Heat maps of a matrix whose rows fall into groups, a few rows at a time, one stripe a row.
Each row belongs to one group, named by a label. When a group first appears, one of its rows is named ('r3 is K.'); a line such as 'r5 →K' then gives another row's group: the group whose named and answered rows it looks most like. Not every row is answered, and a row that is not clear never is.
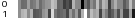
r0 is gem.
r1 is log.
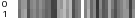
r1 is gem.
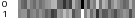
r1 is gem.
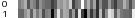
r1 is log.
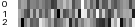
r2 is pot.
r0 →gem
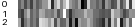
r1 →pot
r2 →pot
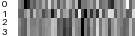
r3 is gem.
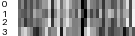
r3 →log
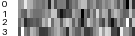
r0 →log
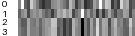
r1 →gem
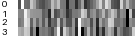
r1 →log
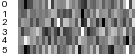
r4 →log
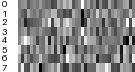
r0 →gem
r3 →gem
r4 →log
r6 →pot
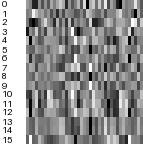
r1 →log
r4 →pot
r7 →gem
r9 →gem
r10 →pot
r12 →pot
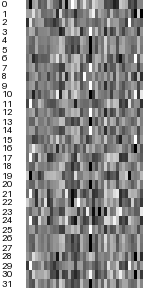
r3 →gem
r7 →gem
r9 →gem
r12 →gem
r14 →gem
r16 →log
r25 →gem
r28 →log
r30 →log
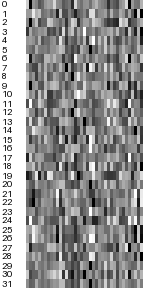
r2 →pot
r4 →log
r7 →log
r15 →log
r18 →log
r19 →pot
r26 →log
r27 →pot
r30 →pot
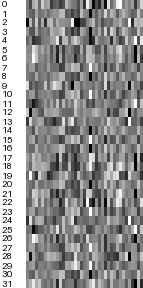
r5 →log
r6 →log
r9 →pot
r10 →gem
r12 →pot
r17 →log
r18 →log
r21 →log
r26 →log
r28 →pot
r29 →gem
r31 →log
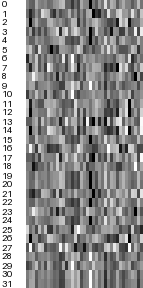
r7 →pot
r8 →log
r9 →gem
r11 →pot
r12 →pot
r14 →pot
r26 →pot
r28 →gem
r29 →pot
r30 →gem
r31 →gem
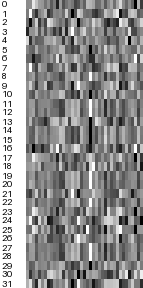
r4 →pot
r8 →gem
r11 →gem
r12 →gem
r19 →gem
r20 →gem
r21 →pot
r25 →log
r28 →gem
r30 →pot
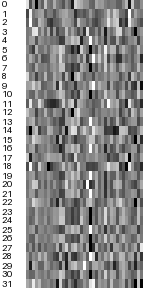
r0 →pot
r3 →log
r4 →gem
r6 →log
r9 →log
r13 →gem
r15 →log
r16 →gem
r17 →pot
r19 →gem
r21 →gem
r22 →log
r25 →gem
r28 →log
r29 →pot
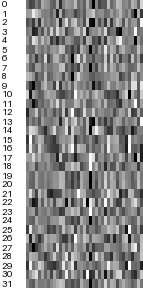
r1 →log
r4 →log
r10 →pot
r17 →log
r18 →gem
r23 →gem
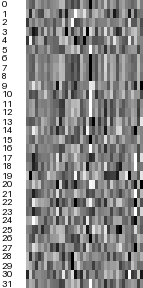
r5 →gem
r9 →log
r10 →log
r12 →gem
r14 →log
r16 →gem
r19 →pot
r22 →log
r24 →log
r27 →log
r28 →pot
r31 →gem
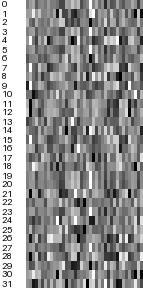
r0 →gem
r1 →log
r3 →gem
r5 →gem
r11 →pot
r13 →pot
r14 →log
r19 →gem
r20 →gem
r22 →pot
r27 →gem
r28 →pot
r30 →log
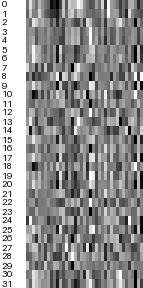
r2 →log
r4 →gem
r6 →log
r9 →log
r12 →gem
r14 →pot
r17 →log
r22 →gem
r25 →log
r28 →pot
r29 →pot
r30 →log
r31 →log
